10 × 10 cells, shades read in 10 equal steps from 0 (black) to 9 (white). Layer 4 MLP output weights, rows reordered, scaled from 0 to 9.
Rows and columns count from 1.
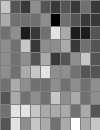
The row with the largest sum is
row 10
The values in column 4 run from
2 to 7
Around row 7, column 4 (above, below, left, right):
7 5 5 4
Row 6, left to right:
5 4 6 7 8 5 5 4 3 3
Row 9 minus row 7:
0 2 3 3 2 1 2 -1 2 -2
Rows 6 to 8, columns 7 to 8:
5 4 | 4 5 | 5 6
